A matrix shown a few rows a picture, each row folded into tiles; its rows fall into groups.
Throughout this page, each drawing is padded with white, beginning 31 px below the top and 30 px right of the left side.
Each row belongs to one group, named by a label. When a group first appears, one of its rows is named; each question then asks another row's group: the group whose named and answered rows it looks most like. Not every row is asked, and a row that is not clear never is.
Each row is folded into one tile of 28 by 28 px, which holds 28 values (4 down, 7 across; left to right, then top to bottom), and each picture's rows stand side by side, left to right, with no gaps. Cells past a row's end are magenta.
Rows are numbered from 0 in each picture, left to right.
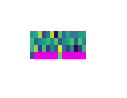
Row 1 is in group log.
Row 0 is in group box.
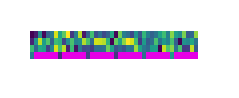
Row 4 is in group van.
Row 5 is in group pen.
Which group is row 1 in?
box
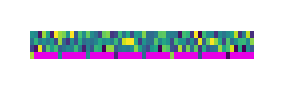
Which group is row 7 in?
box
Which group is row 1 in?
pen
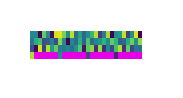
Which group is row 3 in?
box
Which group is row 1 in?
pen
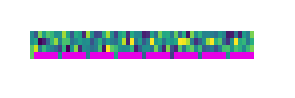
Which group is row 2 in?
van
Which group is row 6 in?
log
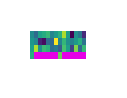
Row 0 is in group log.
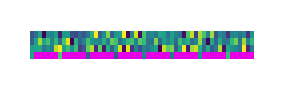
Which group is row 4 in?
van
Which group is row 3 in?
box
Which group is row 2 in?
box
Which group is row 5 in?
van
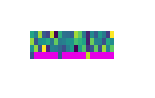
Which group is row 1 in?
van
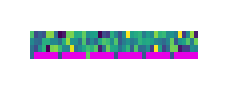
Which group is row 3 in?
pen
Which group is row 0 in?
van
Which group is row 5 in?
box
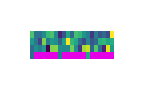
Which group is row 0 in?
van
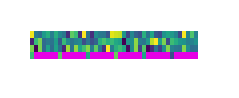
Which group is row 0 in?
log
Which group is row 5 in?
pen
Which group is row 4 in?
log
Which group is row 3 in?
pen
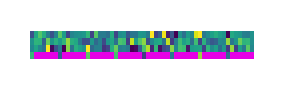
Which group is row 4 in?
box
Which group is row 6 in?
log
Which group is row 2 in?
log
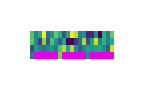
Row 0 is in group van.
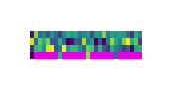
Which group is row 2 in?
log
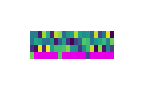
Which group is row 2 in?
box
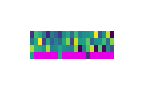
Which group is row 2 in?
box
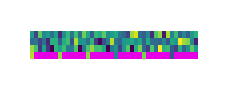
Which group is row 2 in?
log
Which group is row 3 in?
van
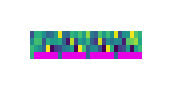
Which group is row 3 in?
van
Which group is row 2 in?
van
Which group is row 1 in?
van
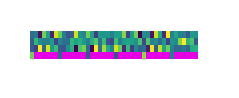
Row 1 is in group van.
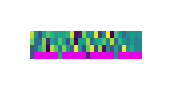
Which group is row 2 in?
box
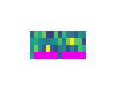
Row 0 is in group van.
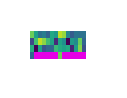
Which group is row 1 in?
pen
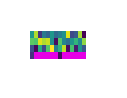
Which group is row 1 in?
box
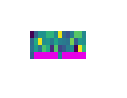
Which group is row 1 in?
van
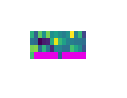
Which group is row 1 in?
pen
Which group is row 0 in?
log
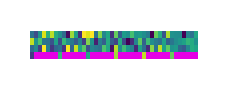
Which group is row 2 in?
pen
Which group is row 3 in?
log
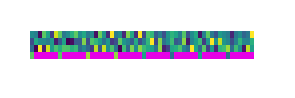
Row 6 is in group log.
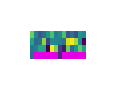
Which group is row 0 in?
van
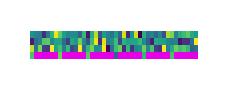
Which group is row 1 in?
pen
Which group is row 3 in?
box
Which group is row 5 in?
log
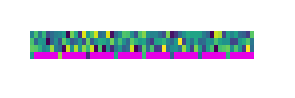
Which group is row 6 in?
van
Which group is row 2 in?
box
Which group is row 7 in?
pen
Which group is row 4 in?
pen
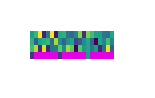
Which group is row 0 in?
box
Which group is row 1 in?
van
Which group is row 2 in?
pen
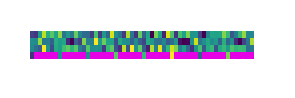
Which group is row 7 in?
log
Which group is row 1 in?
log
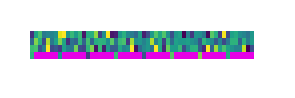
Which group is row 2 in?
box
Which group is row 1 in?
pen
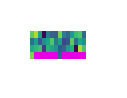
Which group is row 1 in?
van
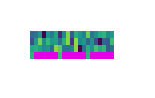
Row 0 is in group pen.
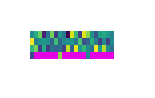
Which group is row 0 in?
box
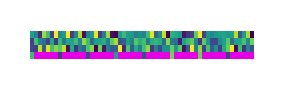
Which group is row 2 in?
box
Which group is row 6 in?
log
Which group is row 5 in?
pen
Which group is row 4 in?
box
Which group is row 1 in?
box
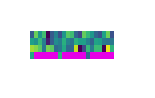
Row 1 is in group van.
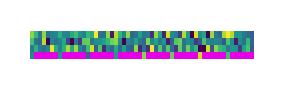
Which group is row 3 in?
pen
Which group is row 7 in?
pen
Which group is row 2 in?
box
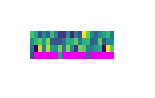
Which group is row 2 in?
van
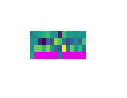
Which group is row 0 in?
log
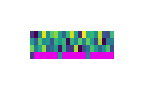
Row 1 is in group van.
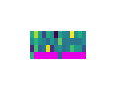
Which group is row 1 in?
pen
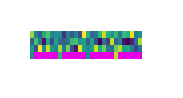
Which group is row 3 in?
log
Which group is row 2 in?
log
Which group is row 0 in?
log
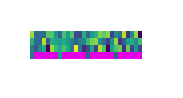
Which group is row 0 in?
van
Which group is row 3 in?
box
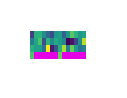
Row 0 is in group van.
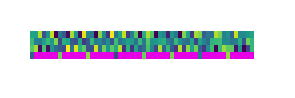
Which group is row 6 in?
van
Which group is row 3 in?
box
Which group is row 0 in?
box
